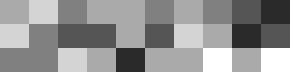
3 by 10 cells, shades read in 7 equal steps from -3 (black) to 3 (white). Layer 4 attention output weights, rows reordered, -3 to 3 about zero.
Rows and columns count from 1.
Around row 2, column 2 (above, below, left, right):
2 0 2 -1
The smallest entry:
-2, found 3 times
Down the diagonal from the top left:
1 0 2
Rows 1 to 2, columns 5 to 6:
1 0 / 1 -1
